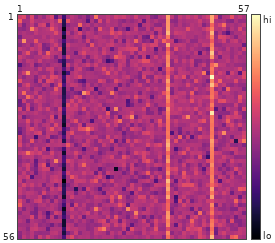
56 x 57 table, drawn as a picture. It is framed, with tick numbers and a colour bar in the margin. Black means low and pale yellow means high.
Columns 12, 38 and 49 stand out from the rest. Overall the values sit about 50% of the way up the scale. A few values lie far out on both sides of the bulk.
